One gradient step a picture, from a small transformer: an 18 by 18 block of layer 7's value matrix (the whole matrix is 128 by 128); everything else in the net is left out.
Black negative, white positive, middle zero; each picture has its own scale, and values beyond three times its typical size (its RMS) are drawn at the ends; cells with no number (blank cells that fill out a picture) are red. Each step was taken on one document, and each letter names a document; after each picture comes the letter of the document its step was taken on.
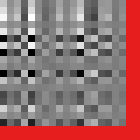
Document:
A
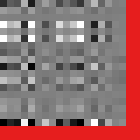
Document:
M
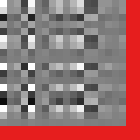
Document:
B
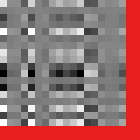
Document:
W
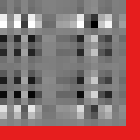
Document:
A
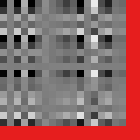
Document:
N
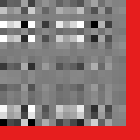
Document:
M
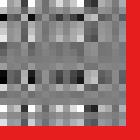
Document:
B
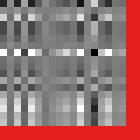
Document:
N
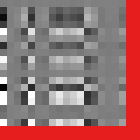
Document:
W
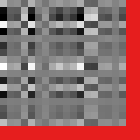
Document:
B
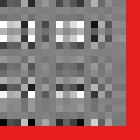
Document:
M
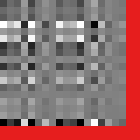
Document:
M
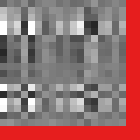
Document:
A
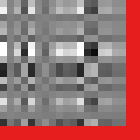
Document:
N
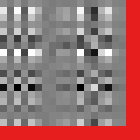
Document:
N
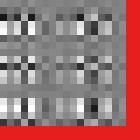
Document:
A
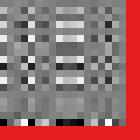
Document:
M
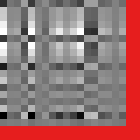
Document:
W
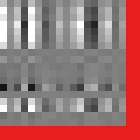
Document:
A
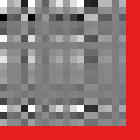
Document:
B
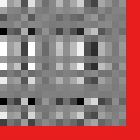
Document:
B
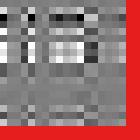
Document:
W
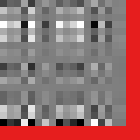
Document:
M
